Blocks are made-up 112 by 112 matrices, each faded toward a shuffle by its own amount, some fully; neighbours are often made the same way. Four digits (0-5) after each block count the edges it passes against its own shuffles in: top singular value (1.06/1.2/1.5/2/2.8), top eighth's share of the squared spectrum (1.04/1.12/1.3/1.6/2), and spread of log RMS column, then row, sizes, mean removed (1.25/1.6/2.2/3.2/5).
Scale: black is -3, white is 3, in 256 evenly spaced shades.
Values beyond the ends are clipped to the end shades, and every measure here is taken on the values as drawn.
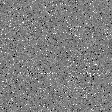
1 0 0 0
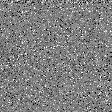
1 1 0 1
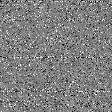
1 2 0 2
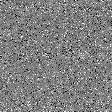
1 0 0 1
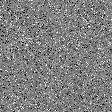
0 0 0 0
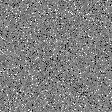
0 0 0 0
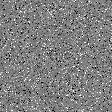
2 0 0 0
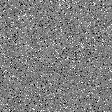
2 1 0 0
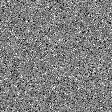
0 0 0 0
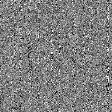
1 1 3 0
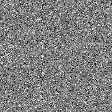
0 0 2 0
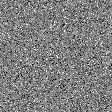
0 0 0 0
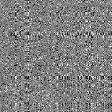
5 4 3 3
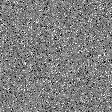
0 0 0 0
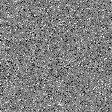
3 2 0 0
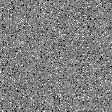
3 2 1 0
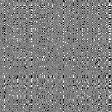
5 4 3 3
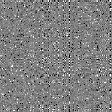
5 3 3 2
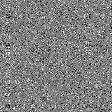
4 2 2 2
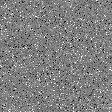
2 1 0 0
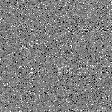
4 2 1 2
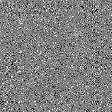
4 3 2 2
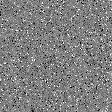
1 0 0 0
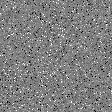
0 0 0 0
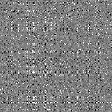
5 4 3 3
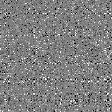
4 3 2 2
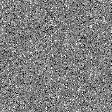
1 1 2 0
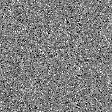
0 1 2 0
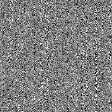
1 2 4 0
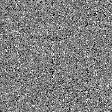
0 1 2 0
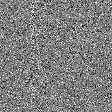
0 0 1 0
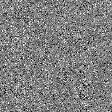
0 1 2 0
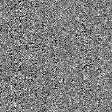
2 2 4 0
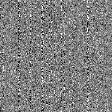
1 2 4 0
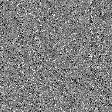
0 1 2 0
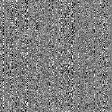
2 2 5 0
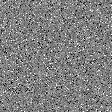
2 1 0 0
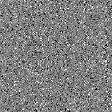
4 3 2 1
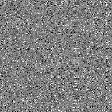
4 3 2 2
